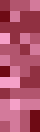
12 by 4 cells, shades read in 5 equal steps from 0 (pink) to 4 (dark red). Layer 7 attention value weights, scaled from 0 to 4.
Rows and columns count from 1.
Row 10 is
1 0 1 1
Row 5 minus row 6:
1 0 1 -1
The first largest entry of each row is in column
1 1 1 2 3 2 1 3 1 1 4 4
